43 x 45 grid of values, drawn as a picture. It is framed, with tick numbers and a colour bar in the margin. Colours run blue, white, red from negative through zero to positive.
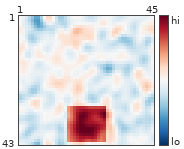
Histogram: skewed, a long tail of high values. Bumps: one, in the bottom middle. Odd patch: higher, in the bottom middle. Roughest part: bottom middle.
